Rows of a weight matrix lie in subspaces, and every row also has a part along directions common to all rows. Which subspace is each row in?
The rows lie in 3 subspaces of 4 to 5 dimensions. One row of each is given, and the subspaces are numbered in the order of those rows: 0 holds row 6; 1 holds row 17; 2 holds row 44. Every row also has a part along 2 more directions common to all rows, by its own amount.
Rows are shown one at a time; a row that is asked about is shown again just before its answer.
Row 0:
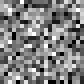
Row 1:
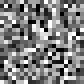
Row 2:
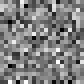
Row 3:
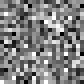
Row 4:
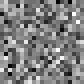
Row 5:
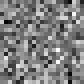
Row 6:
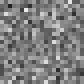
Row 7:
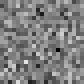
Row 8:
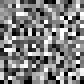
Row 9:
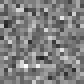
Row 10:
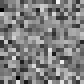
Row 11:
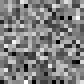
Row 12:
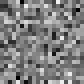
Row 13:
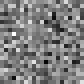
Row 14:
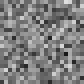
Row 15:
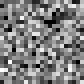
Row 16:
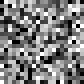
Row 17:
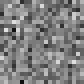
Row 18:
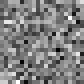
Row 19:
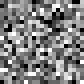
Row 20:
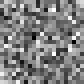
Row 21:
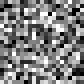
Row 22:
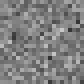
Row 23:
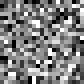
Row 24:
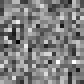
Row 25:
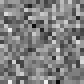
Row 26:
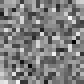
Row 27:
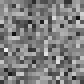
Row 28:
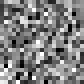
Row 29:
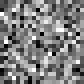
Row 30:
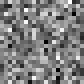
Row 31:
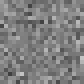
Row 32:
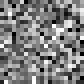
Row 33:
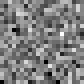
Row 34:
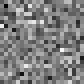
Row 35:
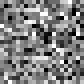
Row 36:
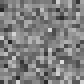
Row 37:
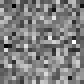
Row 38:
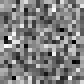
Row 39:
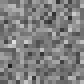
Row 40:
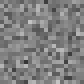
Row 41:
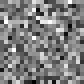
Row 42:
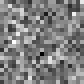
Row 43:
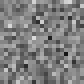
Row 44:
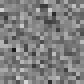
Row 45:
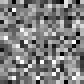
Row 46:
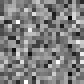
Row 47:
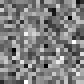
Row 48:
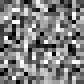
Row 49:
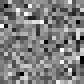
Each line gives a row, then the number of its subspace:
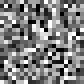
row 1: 0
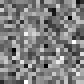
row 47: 1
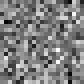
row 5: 1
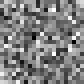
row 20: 1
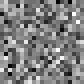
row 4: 1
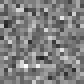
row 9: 0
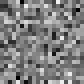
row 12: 2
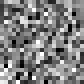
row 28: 1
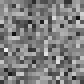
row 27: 0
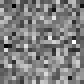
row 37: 1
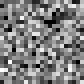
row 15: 2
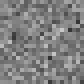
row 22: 2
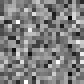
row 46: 1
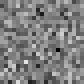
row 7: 0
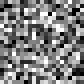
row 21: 0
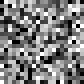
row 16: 1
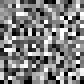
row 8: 0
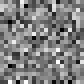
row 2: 2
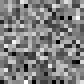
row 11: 2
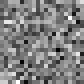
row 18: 1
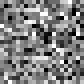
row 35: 0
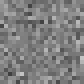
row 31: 0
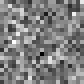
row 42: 1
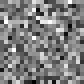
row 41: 2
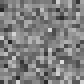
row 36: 2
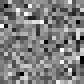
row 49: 0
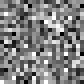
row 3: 0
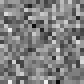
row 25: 0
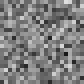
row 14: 2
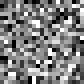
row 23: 2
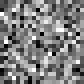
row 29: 1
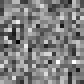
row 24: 1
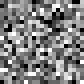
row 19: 2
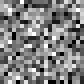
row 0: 2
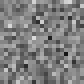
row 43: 2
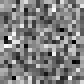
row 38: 1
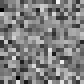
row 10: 2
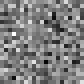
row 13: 0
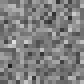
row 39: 1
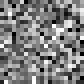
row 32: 2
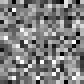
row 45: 1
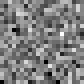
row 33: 0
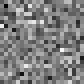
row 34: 0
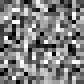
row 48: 1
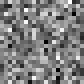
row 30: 0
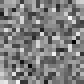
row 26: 1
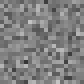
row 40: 0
